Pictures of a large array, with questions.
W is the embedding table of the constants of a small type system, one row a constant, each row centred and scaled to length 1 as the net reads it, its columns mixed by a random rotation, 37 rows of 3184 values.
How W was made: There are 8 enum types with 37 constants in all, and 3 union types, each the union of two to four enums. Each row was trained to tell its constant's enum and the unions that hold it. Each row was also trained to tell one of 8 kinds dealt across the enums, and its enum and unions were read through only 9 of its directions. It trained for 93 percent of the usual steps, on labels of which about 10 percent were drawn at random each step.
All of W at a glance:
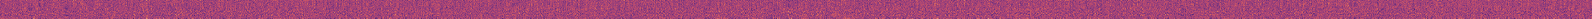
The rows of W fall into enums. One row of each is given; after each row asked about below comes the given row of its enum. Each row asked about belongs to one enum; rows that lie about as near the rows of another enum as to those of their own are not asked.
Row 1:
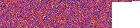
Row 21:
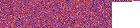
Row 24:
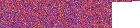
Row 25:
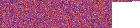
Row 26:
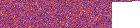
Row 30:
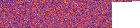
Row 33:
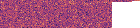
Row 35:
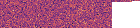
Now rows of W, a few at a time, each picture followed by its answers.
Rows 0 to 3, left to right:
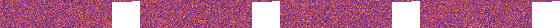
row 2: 26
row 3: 25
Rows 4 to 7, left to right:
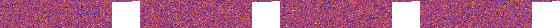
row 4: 33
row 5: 35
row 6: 35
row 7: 26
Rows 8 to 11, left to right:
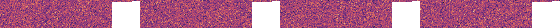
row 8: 26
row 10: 21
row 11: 35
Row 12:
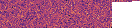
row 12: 25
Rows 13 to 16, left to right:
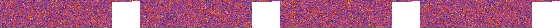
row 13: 1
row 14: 25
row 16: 25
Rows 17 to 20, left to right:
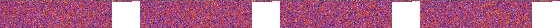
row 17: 30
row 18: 30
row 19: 24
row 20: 35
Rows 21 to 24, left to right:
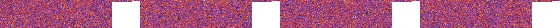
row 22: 33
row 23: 33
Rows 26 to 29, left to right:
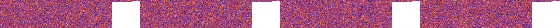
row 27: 26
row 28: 33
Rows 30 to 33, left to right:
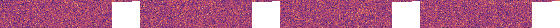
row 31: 30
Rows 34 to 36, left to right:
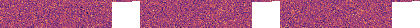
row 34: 33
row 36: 35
